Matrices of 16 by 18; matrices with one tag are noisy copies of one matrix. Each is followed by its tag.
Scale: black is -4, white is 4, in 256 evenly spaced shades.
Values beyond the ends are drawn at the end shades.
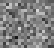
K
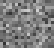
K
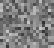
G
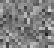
G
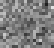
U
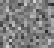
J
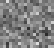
G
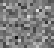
K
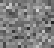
K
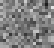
U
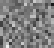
J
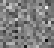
K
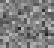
G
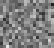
J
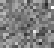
U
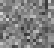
U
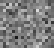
K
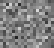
K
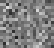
K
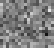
G
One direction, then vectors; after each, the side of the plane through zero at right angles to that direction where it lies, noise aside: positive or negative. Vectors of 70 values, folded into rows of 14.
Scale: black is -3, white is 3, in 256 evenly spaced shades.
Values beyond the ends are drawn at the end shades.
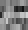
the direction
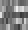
negative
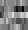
positive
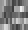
negative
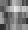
negative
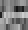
positive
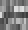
negative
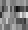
positive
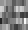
negative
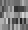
positive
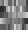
positive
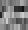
positive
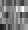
negative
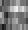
negative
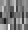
negative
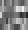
negative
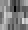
positive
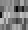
positive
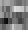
negative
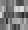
negative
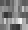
negative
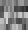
positive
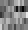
positive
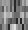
positive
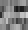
positive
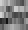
negative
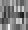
negative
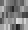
negative
